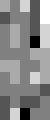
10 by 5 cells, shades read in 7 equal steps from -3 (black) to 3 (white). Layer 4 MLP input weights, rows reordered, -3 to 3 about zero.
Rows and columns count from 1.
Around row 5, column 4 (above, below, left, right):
-3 0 0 1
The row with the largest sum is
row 1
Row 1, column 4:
-1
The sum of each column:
-1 6 -2 -4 12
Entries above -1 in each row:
4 3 4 4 5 5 5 4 2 3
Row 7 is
0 1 0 2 1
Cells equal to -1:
9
